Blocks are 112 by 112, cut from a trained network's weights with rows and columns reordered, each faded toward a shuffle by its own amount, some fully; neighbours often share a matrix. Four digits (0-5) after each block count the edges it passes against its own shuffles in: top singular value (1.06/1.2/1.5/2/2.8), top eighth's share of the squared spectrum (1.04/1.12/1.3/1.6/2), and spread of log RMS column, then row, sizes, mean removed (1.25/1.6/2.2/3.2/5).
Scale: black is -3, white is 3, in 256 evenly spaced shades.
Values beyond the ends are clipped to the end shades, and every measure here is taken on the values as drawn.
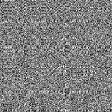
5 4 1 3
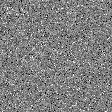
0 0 0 0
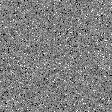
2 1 0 0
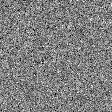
0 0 0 0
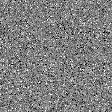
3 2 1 1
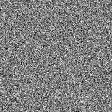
3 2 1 0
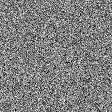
1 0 0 0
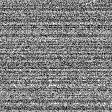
5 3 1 2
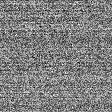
3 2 0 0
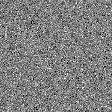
3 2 0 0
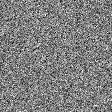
0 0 0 0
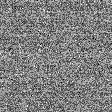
2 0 0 0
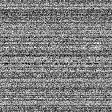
5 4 1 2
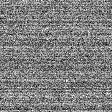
4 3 0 1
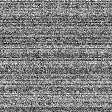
5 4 1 2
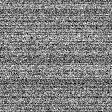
4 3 0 1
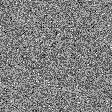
0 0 0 0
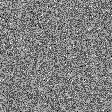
0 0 0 0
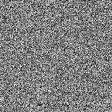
3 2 0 1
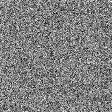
3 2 0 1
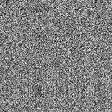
3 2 0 1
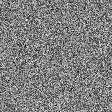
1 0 0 0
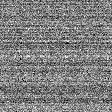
4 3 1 1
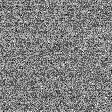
2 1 0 0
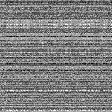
5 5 2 4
